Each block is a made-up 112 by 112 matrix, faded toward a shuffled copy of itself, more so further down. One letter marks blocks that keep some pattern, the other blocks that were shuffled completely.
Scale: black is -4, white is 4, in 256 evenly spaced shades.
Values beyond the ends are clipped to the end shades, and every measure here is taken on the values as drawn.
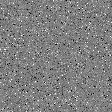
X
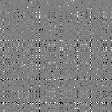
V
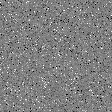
X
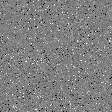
X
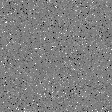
X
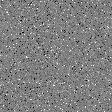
X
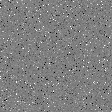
X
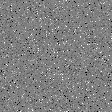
X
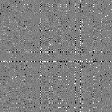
V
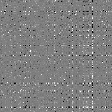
V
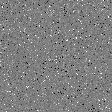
X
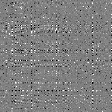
V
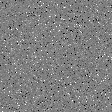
X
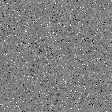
X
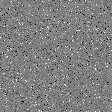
X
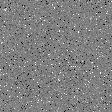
X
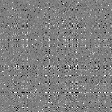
V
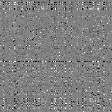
V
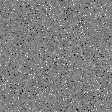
X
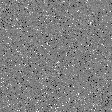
X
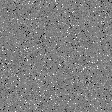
X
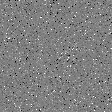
X
